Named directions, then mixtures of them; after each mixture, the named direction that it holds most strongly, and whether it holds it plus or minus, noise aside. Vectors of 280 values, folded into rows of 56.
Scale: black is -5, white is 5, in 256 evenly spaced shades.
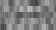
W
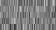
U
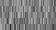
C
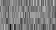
U, plus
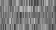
W, plus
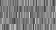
U, minus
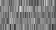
U, plus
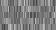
U, minus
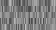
C, minus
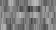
W, minus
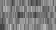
W, plus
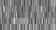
C, minus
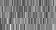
C, minus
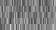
C, minus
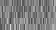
C, minus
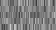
U, minus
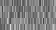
C, minus
